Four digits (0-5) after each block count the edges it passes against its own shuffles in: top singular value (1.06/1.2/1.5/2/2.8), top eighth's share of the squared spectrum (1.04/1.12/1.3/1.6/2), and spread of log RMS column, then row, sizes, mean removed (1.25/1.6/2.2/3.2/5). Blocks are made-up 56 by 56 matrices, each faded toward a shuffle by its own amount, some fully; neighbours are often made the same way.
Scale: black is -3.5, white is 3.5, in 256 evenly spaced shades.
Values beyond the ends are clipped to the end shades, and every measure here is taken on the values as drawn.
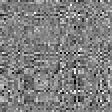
4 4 3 3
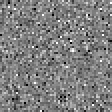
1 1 0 0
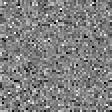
3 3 1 1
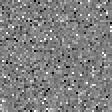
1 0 0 0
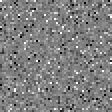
1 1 0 0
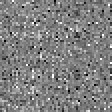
3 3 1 1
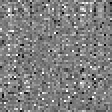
4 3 1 2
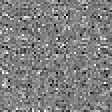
4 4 2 2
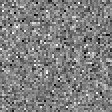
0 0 0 0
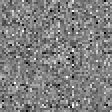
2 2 2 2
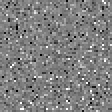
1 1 1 0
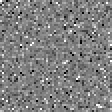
2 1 0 0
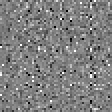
3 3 2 1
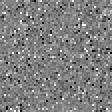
0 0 0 0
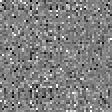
3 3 2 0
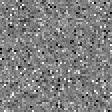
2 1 0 0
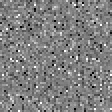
2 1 1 0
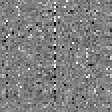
4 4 2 1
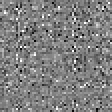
3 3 2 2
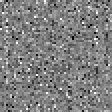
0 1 2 0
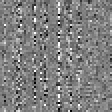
2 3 4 0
